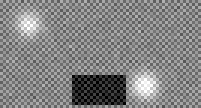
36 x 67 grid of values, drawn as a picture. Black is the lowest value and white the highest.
Bumps: two. Odd patch: lower, in the bottom middle. Ninth with the lowest average: bottom middle. Average level on the scale: 50%.
